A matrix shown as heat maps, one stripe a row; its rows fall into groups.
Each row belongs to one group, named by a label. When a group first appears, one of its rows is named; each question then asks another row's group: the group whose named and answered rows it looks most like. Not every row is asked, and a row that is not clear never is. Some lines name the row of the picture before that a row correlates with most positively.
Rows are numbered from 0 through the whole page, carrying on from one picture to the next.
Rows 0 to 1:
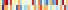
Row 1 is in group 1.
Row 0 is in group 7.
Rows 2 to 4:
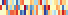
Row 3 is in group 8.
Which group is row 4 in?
7
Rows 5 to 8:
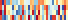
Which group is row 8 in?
8
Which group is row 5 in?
1
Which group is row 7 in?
1
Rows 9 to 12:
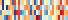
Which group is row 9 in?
1
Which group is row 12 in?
8
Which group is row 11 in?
7
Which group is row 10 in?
8
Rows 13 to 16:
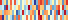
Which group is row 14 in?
7
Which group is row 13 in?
1
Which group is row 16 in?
1
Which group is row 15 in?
1
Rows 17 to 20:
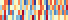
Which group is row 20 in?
1
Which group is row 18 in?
7
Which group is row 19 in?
1
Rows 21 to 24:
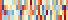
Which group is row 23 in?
1
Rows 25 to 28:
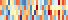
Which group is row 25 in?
7
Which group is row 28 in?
7
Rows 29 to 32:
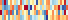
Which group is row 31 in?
1
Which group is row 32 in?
7
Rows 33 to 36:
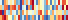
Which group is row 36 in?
7
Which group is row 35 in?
1
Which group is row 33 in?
1
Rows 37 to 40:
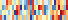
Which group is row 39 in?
7
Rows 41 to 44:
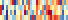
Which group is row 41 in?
8
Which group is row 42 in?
8
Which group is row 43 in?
8
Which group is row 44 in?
8
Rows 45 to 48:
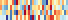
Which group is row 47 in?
8
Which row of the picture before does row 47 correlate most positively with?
41
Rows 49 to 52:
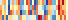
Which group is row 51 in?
7
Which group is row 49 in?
7
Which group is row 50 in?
7
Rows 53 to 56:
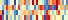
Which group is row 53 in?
8
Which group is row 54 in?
7
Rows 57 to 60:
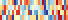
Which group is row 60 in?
1
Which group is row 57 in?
8
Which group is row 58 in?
7
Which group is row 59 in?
7
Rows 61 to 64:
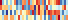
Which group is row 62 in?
1
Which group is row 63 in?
8
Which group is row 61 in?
8
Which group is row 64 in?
7
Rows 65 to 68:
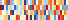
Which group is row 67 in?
1
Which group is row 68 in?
7
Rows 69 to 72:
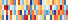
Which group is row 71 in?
7
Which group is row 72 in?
8
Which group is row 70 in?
7
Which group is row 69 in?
8
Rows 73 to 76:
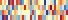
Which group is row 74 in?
8
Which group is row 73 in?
7
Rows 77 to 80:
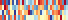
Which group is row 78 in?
7
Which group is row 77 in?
1
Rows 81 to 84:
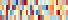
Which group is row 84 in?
1
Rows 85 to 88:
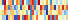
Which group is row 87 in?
7
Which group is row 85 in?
1
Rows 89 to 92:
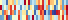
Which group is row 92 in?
7
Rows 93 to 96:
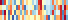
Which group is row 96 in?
1
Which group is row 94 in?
1
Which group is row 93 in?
1
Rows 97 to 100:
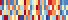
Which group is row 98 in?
8
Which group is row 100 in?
7
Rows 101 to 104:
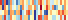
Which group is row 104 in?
1
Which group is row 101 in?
1
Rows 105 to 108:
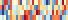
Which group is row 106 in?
1
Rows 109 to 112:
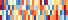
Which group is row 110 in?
1
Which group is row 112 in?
8
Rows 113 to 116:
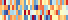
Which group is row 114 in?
7
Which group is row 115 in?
8
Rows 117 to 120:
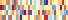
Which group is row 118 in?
1
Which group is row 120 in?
1
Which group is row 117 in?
7
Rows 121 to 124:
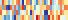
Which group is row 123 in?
7
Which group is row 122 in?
1
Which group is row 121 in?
7
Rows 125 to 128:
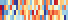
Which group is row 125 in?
8
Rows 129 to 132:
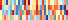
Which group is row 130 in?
8
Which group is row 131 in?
8
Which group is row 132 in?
7
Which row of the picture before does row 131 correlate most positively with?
125
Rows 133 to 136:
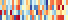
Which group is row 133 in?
7
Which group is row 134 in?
7
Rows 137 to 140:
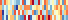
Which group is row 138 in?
8
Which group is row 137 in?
1
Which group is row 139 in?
1
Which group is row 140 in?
8
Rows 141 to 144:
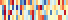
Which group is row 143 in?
1
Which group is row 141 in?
7
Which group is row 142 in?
1
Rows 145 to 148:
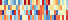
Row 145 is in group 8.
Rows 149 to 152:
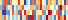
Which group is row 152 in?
1
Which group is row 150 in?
1
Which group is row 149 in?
7
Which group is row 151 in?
8
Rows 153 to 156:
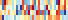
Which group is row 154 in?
1
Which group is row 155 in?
8
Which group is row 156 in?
8
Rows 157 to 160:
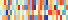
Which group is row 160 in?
7
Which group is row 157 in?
7
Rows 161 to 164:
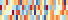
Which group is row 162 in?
1
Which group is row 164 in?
8
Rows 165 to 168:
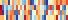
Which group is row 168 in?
8
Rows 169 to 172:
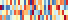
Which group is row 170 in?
8
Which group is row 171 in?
7
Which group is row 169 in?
7
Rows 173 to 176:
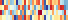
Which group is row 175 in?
1
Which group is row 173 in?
8
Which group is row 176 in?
8
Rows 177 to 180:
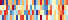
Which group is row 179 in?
7
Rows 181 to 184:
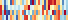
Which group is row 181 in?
8
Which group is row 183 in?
1
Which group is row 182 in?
8
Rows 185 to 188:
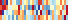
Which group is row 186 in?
7
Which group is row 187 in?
1
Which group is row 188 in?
1
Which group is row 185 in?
1
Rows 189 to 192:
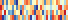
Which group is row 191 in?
1
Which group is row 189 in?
8
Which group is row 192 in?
8
